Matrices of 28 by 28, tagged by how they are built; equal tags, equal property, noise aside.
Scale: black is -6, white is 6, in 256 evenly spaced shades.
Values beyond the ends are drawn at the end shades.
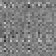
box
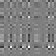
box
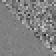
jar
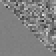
jar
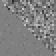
jar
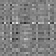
box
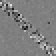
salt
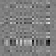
box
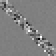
salt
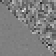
jar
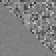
jar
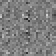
box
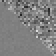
jar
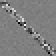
salt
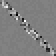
salt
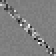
salt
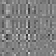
box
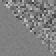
jar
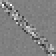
salt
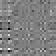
box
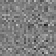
box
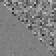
jar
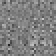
box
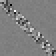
salt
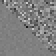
jar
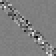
salt
